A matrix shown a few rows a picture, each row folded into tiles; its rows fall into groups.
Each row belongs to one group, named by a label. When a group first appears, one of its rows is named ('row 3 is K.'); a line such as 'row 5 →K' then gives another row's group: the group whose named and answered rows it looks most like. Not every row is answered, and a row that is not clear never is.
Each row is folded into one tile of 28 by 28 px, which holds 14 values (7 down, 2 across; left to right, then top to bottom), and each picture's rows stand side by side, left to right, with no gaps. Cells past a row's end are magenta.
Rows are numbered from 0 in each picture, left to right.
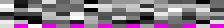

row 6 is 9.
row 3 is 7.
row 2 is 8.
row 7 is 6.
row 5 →8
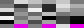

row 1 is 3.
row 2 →9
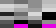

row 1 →9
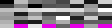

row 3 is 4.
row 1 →4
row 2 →4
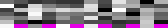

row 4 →9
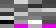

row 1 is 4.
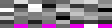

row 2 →8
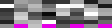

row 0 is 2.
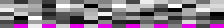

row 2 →9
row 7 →9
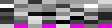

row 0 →2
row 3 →9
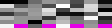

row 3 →3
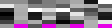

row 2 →8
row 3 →7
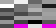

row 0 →2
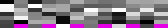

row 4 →8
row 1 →7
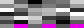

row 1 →4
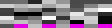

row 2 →8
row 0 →7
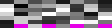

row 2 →6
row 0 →6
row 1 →3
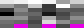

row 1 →2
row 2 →2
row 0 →2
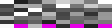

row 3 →2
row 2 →2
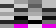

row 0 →3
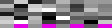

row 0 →7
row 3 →6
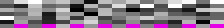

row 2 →3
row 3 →7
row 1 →9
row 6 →2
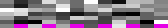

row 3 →9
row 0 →4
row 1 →6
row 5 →6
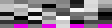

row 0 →9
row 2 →4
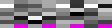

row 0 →3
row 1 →3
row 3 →2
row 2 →7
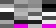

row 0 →8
